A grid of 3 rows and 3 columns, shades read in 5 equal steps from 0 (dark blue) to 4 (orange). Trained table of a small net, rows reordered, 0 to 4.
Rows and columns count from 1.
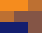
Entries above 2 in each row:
3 1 0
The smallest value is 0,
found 2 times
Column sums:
7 6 7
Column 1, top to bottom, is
4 3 0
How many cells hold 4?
2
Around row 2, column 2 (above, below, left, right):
4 0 3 2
